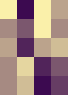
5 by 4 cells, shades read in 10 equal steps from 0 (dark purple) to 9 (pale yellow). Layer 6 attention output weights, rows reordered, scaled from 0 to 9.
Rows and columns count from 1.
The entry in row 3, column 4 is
7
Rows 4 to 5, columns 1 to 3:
5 8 1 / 5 7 0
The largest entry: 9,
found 3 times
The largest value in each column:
9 8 9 7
